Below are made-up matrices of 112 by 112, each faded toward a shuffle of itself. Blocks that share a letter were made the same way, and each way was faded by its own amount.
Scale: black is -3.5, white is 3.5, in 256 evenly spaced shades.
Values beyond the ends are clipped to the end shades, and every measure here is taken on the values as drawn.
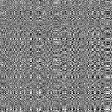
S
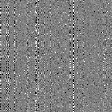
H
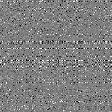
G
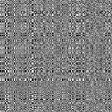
S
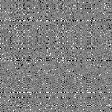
G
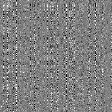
H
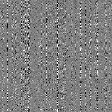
H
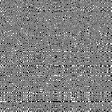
G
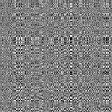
S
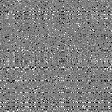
G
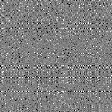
G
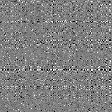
G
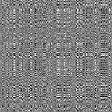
S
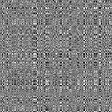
S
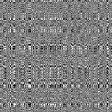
S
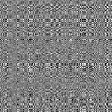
S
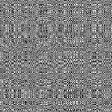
S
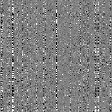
H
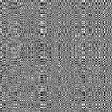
S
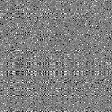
G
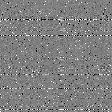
G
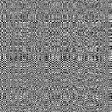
S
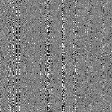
H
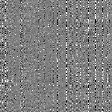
H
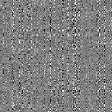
H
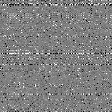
G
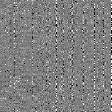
H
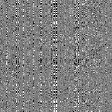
H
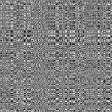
S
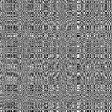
S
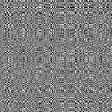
S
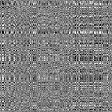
S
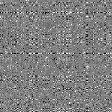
G
